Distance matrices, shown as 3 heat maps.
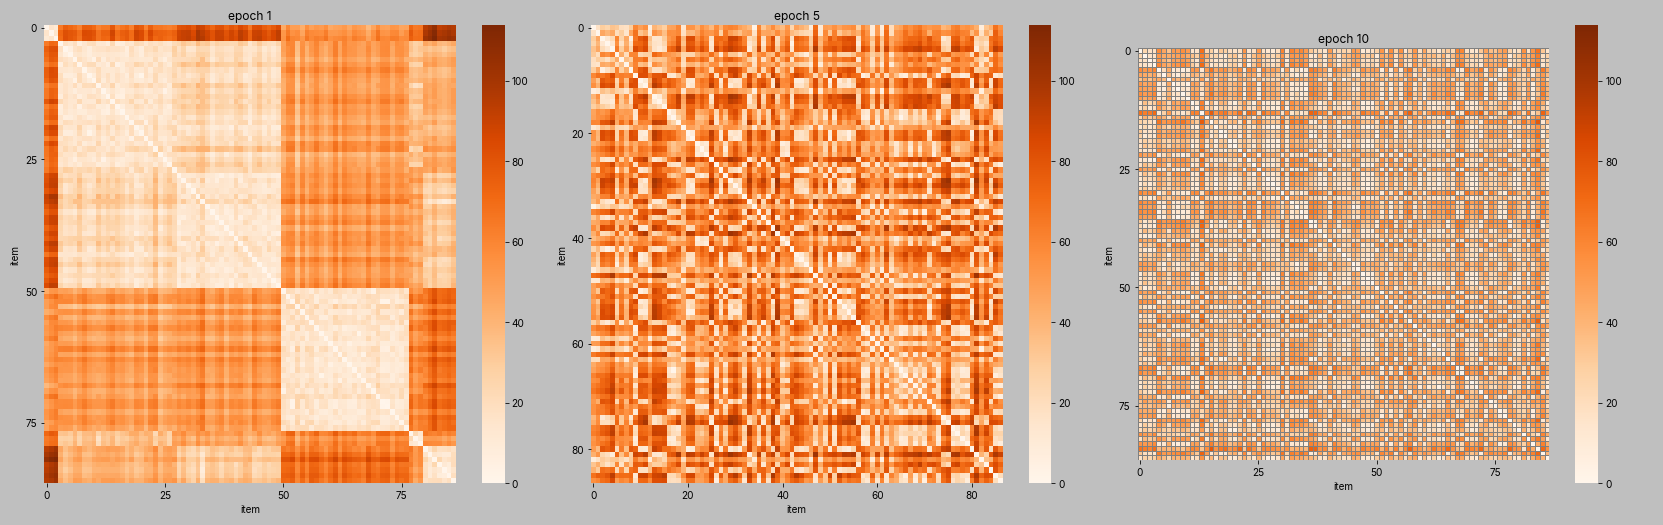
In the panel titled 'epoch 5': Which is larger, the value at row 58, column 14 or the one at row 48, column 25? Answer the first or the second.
the first
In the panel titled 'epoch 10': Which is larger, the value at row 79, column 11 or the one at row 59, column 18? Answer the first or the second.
the second
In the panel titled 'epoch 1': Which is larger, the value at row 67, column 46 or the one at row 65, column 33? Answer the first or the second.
the second
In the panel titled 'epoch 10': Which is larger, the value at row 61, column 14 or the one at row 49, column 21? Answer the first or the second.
the second
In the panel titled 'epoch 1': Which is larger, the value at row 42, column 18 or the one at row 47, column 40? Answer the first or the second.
the first
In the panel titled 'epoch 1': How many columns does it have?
87
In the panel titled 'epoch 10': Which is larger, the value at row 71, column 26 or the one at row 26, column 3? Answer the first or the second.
the second
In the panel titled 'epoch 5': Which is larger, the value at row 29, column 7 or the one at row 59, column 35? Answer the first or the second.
the second
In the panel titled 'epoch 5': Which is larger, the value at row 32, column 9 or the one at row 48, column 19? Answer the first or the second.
the first
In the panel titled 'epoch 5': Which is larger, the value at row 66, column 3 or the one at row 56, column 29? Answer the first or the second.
the second
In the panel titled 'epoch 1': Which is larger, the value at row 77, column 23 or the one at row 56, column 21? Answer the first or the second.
the second
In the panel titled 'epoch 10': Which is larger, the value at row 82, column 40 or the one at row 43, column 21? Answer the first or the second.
the first
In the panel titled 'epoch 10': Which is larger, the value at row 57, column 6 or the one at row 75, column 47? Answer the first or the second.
the first
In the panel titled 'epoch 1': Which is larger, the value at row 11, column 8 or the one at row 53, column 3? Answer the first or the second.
the second
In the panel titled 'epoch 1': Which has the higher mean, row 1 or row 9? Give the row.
1
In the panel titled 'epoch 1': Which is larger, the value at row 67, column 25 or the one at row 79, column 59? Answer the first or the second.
the second
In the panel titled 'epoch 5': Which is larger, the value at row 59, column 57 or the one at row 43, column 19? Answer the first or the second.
the first
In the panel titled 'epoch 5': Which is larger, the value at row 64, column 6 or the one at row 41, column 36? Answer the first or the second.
the second
